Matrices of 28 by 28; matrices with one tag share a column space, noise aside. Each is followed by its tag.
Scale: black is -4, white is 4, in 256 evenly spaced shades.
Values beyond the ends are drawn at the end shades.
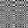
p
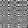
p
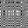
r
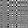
p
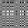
r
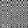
p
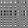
r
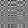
p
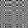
p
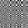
p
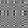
r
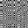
p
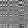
p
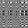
r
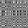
r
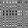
r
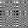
r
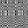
r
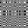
r
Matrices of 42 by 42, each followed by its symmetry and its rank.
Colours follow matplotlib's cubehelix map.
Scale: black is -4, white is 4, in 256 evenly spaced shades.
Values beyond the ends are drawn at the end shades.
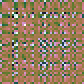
symmetric, rank three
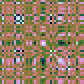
symmetric, rank three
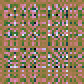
antisymmetric, rank two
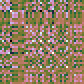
symmetric, rank three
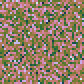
neither, full rank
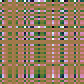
neither, rank one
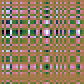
neither, rank one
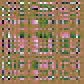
antisymmetric, rank two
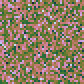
neither, full rank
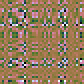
antisymmetric, rank two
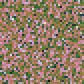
neither, full rank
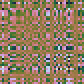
antisymmetric, rank two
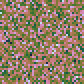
neither, full rank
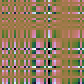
neither, rank one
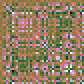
symmetric, rank three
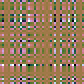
neither, rank one
